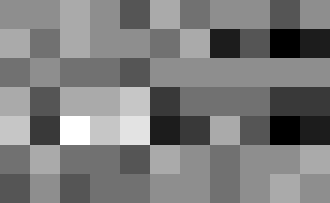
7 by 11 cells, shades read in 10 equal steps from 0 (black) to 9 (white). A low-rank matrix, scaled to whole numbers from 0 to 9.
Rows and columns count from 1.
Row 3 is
4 5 4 4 3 5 5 5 5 5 5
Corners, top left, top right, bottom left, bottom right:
5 5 3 5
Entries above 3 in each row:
9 7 10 7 5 10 9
